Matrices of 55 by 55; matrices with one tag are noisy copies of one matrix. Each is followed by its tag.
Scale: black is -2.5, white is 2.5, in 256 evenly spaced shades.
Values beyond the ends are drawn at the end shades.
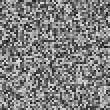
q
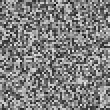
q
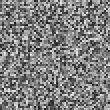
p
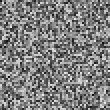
q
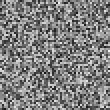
q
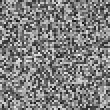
q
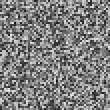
p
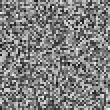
p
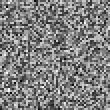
p
